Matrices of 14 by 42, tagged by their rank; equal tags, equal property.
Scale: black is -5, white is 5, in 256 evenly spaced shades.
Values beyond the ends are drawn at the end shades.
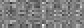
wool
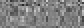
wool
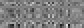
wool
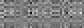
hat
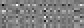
hat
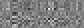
wool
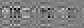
hat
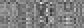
wool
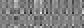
hat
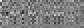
wool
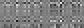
hat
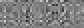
wool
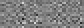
wool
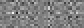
wool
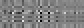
hat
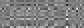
hat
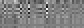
hat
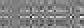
hat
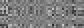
hat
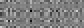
hat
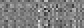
wool
